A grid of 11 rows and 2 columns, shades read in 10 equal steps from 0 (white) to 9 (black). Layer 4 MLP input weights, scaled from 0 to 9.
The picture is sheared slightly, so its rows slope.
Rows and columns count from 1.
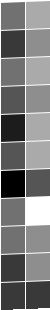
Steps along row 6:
down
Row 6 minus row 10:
-1 -1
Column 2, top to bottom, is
3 4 3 4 3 3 6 0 4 4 7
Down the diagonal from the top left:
5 4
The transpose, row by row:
5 7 5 6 8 6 9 5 5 7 7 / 3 4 3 4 3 3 6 0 4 4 7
